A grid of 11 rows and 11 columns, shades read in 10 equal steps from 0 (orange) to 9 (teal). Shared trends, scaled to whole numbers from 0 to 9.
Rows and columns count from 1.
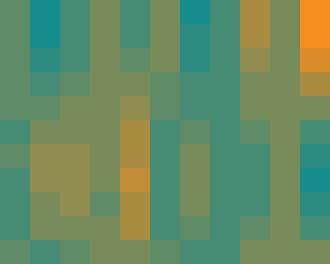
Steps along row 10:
down same same down up down up down down up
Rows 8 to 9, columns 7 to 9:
5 7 7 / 5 7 7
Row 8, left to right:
7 4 4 5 2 7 5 7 7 5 9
